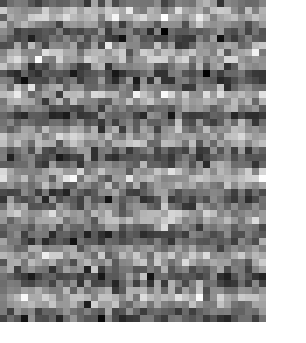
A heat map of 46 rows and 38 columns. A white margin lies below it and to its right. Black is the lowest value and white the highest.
Average level on the scale: 50%. Histogram: bell-shaped. Stripes: horizontal, repeating 8 times. Seam: none. Slope: none. Odd rows or columns: none.
